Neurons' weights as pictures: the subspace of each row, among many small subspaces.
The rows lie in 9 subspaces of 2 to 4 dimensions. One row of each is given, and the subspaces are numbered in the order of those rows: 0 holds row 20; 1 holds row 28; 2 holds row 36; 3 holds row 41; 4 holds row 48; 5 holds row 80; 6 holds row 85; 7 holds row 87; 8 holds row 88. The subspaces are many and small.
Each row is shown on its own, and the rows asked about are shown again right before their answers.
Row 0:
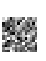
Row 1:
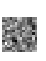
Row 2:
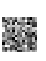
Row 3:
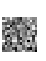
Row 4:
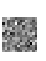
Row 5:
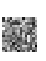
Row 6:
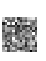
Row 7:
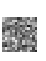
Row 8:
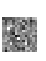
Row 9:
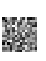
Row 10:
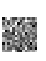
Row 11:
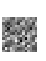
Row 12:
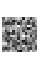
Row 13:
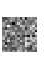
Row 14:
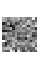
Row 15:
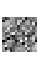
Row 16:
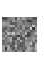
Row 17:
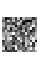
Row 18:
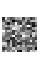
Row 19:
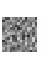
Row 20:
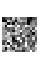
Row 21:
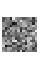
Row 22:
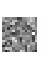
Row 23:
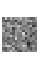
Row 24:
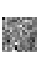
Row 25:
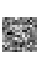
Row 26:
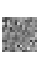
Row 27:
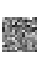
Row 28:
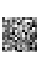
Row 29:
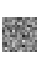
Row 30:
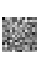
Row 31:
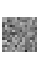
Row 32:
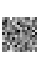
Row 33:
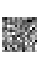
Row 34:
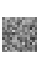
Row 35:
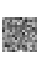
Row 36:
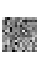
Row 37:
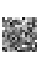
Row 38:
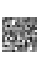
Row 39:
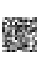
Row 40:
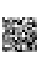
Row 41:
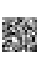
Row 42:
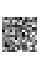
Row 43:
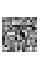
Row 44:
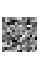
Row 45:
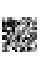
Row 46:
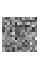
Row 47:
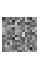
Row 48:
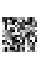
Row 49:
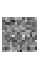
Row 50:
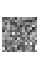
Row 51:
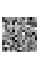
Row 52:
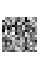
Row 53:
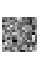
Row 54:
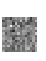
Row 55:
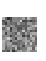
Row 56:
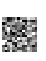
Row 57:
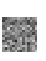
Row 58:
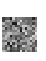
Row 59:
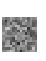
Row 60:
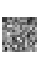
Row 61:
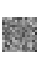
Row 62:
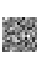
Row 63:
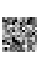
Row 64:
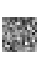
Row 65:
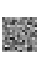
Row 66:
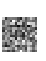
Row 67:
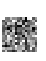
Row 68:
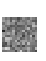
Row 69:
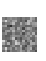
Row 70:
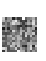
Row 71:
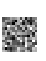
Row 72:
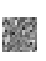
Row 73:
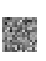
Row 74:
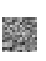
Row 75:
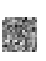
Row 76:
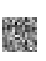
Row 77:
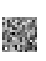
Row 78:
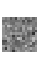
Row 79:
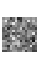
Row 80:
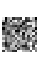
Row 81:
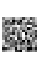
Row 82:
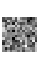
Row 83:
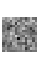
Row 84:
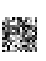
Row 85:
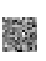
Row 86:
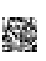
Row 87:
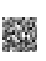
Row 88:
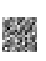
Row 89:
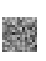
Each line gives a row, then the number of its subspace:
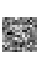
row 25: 3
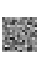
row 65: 3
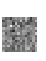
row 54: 4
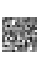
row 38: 3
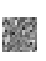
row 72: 2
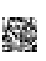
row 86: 5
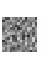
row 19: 7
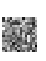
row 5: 5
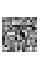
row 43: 3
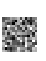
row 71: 3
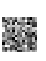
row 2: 1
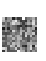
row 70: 5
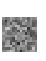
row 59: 5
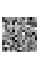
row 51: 1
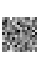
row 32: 5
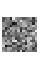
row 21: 5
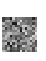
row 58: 5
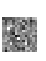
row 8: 4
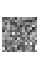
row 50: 0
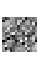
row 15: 8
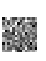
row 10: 2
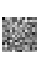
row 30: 2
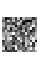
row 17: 1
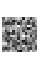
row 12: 7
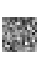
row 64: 5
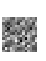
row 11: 8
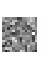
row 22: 3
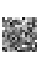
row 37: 5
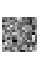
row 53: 3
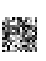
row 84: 5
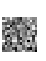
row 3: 3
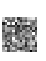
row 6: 0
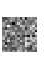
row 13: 3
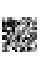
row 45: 8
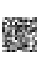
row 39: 0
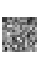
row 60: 0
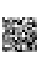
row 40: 6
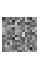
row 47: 4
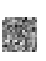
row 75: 2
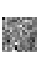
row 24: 2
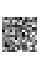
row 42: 6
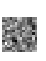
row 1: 3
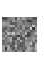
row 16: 0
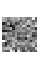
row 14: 8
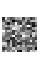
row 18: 8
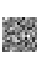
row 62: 7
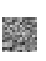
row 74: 8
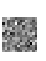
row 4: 2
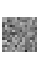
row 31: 4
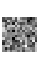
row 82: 1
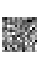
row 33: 0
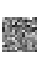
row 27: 1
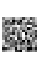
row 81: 3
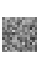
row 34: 1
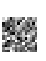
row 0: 8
